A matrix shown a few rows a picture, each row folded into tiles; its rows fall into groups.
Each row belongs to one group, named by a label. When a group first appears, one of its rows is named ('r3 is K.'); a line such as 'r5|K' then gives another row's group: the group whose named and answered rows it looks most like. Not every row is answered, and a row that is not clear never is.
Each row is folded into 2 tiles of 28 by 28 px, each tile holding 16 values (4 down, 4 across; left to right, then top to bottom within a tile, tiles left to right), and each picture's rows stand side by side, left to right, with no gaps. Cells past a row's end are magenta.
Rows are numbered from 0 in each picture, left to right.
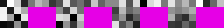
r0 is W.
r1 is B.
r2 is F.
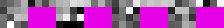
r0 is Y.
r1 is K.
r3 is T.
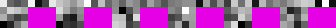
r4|Y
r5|K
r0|T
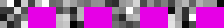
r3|K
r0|F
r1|K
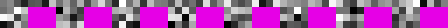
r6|K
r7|Y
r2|Y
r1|F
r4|T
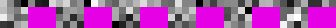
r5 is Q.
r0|T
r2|W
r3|Y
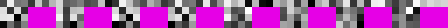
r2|W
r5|F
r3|B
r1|Q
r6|F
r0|B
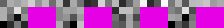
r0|W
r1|Q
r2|T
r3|B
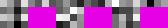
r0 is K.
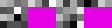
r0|B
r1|Q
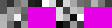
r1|W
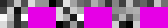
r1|W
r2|Q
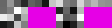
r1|K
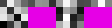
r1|F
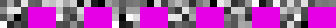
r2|Q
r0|F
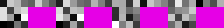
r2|F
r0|W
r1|W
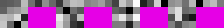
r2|K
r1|K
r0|Q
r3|F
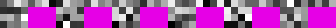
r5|Y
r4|W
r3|T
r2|B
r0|K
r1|Y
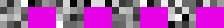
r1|F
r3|B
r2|T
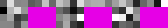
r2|B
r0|F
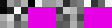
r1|T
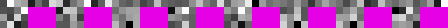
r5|Q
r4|Y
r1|T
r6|Q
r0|Y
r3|T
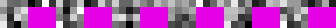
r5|Q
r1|Q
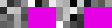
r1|F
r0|T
